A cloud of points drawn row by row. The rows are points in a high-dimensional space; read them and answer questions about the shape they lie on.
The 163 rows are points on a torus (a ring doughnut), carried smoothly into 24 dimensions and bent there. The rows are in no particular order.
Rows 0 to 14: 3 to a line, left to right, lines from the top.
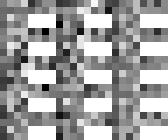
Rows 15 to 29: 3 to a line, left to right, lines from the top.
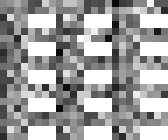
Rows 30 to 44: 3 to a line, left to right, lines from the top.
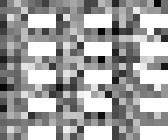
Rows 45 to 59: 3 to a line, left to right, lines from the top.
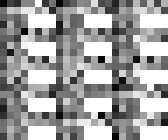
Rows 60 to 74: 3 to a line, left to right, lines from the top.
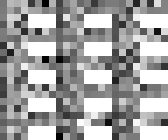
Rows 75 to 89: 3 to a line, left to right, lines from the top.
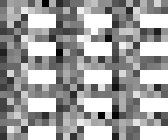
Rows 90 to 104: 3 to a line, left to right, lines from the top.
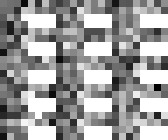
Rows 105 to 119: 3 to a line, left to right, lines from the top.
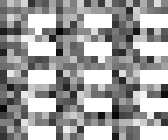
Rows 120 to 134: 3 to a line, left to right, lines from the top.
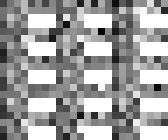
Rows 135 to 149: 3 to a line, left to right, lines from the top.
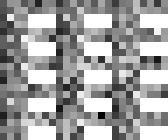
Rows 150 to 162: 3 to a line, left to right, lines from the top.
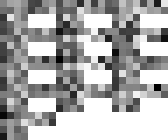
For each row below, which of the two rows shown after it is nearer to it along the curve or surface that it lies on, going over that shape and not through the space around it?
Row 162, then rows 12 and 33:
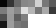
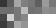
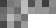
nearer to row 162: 33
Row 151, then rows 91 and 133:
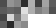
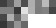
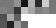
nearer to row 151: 91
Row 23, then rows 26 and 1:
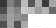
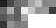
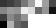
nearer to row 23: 26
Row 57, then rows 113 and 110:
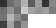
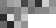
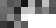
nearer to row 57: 113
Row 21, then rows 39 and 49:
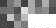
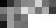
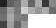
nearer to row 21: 39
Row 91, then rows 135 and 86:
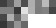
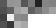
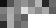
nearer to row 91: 135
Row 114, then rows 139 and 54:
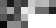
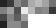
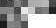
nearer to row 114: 139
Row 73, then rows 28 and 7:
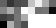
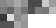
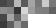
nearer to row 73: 7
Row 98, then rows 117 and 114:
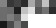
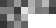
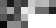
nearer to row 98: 114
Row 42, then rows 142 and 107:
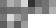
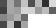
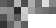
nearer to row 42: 142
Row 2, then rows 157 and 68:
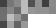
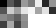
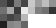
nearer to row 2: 157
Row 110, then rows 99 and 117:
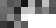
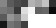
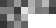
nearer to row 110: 99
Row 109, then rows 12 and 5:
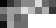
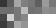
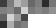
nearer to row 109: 5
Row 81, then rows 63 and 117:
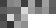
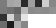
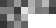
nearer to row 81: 117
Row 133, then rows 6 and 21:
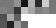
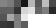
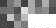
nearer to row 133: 6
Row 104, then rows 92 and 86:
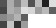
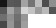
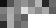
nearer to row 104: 92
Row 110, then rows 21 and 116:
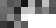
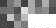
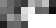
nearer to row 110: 116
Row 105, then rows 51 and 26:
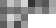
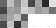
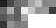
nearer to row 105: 51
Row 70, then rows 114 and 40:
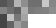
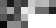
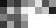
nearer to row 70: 114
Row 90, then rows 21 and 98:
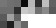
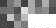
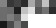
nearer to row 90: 98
